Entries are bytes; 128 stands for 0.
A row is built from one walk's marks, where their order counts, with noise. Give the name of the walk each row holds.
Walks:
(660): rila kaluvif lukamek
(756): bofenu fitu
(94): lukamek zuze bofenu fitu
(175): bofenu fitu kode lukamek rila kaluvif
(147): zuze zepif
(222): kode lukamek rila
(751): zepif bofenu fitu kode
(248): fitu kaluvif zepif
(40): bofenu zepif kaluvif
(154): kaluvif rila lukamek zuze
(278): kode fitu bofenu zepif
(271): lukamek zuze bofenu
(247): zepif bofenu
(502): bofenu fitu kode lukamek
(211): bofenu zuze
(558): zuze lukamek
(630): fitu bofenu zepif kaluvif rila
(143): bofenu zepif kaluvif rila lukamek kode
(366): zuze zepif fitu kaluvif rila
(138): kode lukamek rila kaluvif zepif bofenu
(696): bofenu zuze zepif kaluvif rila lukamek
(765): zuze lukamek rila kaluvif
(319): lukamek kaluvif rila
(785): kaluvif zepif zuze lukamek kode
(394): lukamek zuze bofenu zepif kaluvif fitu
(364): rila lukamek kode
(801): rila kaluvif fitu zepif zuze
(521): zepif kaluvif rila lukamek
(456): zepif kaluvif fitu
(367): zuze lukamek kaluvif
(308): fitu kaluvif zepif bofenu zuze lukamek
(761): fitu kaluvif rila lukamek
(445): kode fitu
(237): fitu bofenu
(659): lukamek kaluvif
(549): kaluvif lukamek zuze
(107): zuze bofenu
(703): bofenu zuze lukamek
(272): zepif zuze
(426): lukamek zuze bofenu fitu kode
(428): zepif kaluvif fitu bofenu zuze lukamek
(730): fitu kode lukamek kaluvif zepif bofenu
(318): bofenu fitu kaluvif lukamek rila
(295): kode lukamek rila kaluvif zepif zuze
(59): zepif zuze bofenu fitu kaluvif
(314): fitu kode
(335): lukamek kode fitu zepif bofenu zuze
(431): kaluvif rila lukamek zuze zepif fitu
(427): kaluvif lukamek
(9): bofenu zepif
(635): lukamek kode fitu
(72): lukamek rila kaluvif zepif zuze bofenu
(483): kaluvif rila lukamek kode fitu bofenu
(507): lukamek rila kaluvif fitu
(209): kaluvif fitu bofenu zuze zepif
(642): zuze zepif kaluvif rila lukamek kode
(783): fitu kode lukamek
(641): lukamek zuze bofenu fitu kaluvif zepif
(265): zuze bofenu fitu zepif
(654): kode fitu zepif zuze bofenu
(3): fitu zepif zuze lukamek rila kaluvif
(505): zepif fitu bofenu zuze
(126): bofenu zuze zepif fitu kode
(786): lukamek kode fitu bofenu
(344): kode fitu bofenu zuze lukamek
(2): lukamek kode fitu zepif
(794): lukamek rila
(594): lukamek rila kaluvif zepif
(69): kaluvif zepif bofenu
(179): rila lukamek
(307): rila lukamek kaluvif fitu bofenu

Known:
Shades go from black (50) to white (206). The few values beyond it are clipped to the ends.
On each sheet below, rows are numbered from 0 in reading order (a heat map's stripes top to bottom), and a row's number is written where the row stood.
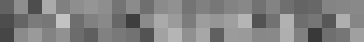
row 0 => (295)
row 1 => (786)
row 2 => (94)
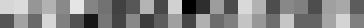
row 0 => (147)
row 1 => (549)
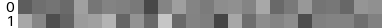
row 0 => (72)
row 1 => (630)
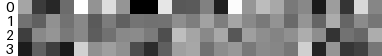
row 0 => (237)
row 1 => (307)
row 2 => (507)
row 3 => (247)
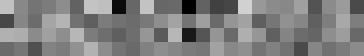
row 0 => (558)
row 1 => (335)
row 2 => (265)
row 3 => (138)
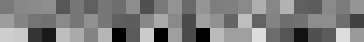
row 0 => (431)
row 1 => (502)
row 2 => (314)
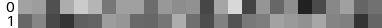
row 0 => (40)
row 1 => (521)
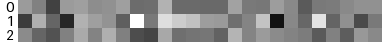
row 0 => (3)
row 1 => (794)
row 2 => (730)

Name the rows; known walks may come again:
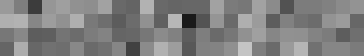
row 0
(3)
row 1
(265)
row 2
(428)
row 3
(594)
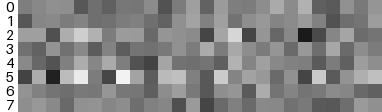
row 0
(431)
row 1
(394)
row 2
(40)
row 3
(307)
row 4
(730)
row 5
(659)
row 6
(696)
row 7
(642)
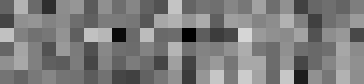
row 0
(751)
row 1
(94)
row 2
(558)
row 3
(426)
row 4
(785)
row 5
(69)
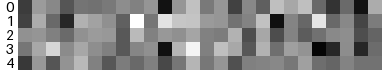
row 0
(456)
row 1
(794)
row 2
(318)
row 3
(756)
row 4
(505)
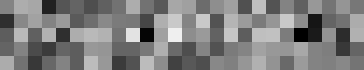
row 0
(364)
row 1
(635)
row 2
(445)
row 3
(521)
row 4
(761)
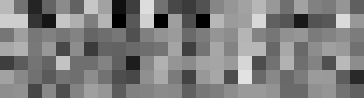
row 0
(783)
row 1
(314)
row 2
(641)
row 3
(209)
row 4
(271)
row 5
(703)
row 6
(344)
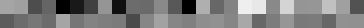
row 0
(427)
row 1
(72)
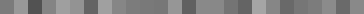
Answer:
(59)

